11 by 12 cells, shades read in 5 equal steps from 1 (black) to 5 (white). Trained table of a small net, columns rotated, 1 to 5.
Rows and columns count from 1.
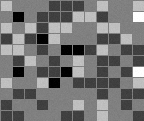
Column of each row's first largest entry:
1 12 1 2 1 3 12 1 1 7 9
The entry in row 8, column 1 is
4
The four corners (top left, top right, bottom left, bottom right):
4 4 2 2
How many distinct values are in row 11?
3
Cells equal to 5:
2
